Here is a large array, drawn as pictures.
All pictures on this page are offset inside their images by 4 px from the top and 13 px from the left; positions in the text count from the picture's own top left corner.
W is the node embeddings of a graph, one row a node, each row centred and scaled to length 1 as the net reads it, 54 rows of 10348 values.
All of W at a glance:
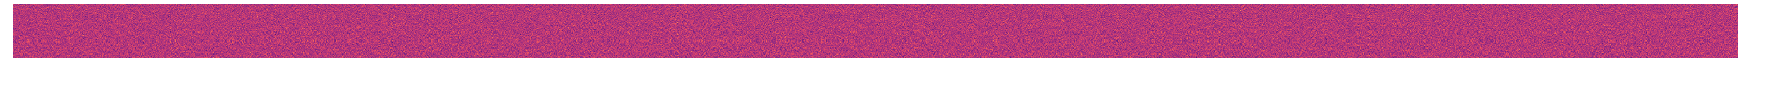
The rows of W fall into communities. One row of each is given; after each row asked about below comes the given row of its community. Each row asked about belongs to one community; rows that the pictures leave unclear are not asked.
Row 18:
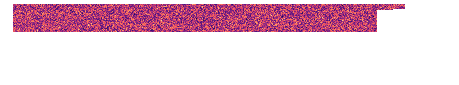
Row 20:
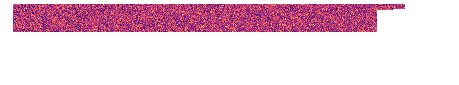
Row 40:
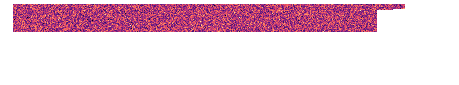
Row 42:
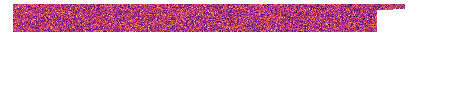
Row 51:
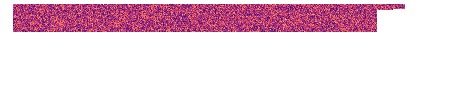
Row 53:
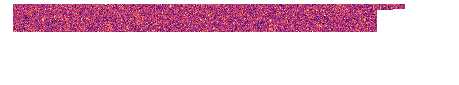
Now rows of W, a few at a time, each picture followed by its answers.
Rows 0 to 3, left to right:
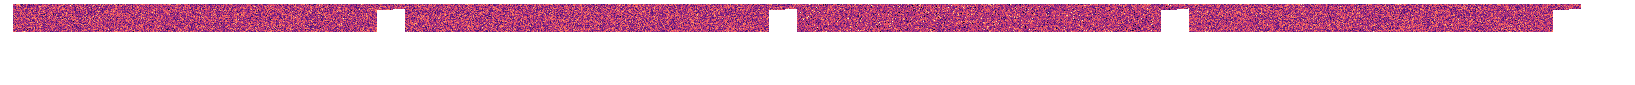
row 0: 20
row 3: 18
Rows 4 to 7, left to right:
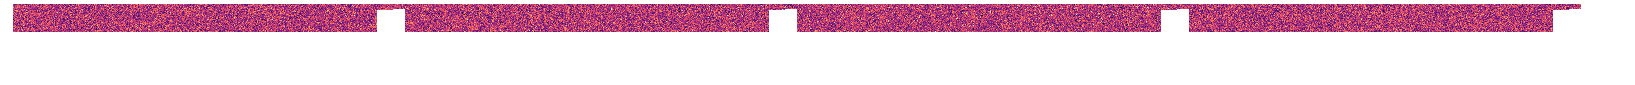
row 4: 42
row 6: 53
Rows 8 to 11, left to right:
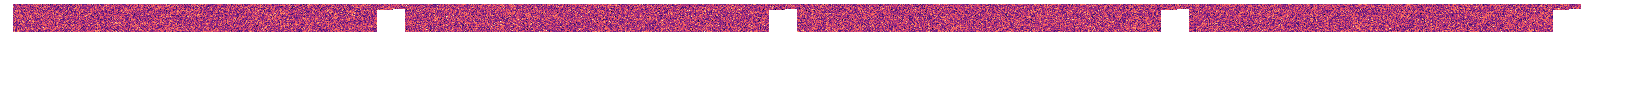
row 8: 18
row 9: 53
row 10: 18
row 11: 40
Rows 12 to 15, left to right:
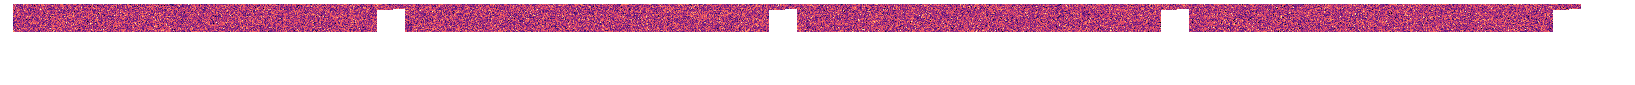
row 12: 51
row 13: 40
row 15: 51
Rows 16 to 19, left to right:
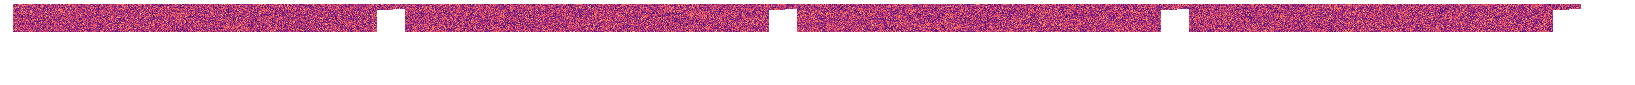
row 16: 42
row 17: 40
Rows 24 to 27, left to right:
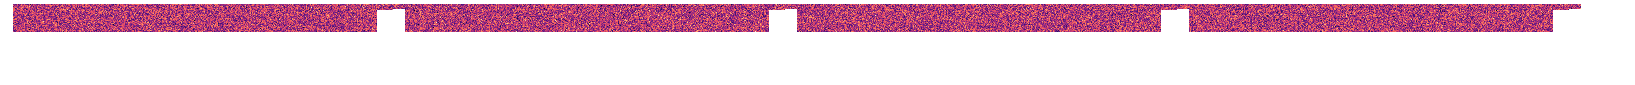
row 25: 18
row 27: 40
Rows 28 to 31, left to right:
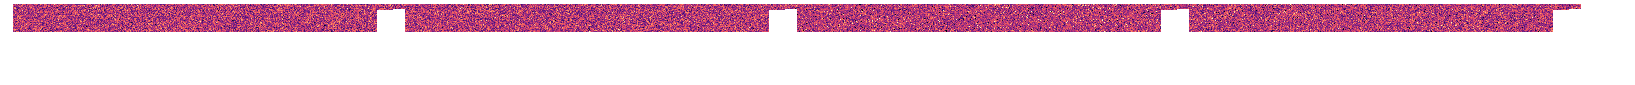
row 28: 40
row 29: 18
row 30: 51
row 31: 20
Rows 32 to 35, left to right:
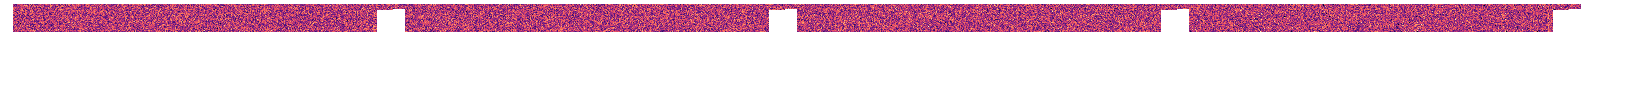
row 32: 42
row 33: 51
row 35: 42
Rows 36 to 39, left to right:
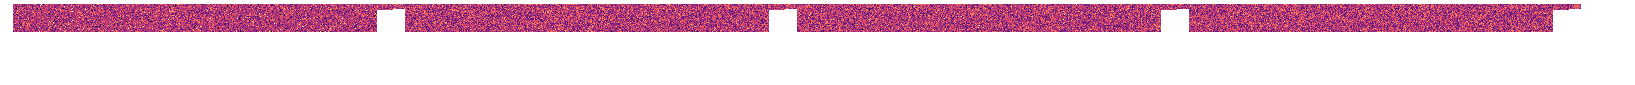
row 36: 42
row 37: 42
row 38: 42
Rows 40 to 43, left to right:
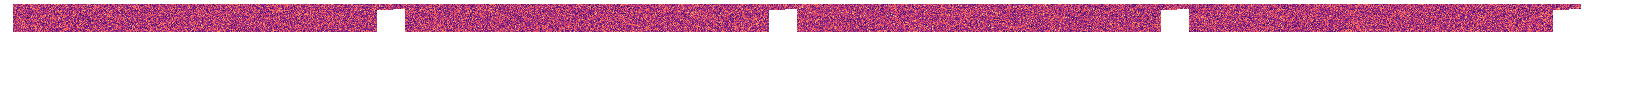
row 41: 18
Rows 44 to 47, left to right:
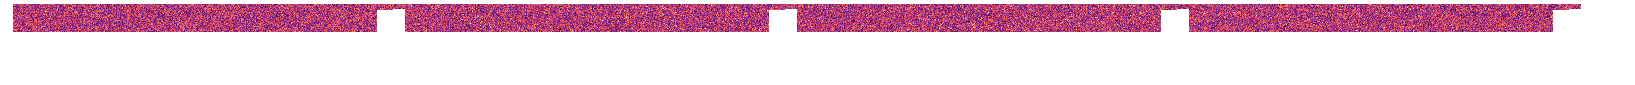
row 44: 40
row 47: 18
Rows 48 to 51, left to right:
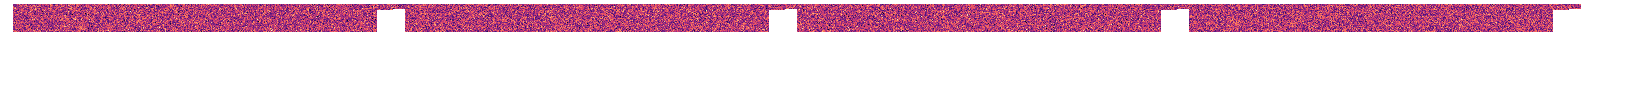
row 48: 53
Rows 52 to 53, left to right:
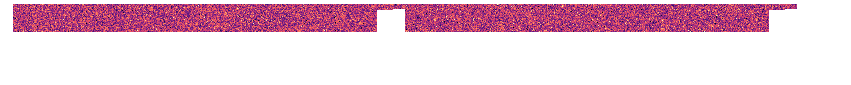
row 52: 40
